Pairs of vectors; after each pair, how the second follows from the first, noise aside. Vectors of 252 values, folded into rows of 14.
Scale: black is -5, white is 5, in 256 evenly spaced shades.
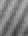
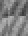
wrapped around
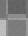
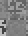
sign-scrambled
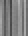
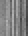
wrapped around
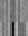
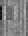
wrapped around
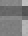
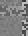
sign-scrambled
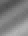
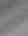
shrunk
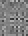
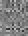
wrapped around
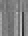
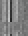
wrapped around
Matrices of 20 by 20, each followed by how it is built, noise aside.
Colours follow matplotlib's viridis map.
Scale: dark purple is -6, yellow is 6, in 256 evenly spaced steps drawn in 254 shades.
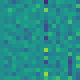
uneven columns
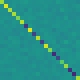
diagonal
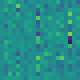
uneven columns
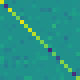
diagonal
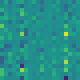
uneven columns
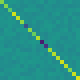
diagonal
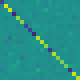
diagonal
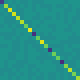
diagonal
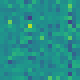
uneven columns
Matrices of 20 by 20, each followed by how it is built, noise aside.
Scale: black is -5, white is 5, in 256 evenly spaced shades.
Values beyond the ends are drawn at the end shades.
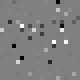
sparse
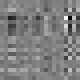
low rank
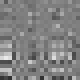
low rank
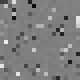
sparse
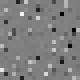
sparse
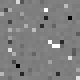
sparse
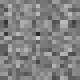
low rank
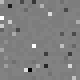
sparse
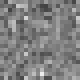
low rank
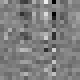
low rank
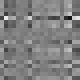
low rank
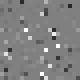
sparse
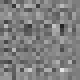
low rank
